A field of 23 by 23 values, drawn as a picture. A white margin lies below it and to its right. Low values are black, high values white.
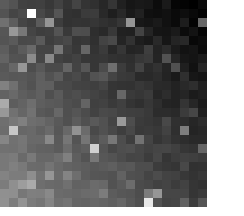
The halves do not mirror each other. Values rise toward the bottom left. There are no regular stripes. The ninth with the lowest average is the top right. On average the colour sits 30% of the way up the scale. Values change most from cell to cell in the top left.
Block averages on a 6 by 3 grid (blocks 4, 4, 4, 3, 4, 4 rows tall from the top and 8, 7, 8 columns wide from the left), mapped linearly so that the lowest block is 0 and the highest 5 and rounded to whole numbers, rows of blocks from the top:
310 / 321 / 321 / 432 / 432 / 543
